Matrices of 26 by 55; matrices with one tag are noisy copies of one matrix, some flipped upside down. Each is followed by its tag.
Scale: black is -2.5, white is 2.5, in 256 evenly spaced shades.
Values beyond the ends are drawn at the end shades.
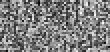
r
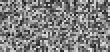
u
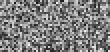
u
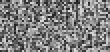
r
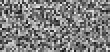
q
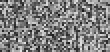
r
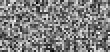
u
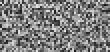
q
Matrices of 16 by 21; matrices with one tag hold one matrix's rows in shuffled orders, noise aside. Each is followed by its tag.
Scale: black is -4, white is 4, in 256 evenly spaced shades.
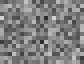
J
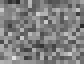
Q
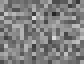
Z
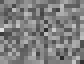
J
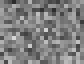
Q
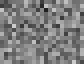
J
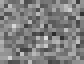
Q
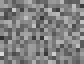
J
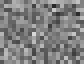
Z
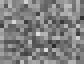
Q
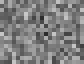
J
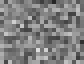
Q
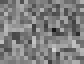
Z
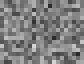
Z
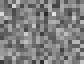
J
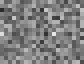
J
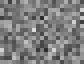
J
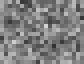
Q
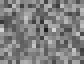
J
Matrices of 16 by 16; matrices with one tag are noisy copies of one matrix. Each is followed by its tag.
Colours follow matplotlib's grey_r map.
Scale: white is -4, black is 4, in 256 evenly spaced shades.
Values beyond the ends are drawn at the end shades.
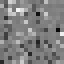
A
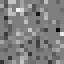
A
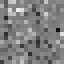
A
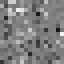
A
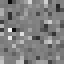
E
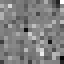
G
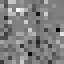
A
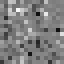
A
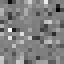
E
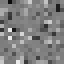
E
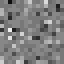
E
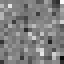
G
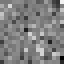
G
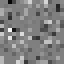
E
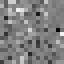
A
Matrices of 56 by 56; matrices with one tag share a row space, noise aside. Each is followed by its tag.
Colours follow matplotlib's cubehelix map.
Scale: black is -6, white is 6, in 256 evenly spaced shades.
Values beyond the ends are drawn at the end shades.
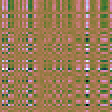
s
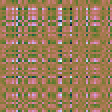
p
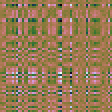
p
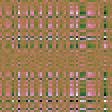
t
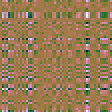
s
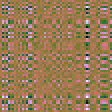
s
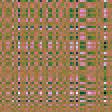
t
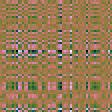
p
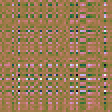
t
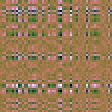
p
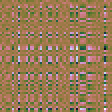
t
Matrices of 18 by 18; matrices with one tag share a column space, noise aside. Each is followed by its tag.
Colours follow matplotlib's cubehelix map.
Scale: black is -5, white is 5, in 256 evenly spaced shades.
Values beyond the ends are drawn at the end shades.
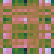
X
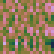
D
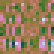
D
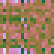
X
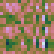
D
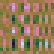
D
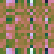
X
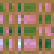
D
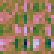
D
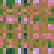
X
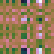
X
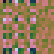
X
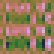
D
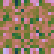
X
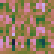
D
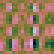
D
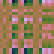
X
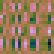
D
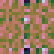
X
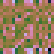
X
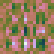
D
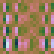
D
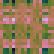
X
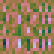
D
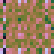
X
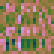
D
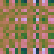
X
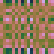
X
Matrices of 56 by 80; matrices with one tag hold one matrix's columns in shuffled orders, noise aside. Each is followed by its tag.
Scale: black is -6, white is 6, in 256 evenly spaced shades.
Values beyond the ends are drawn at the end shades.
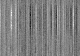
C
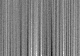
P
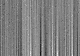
P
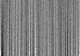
P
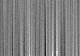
P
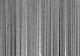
P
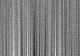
P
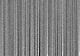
P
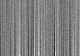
P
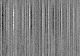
C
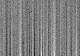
P
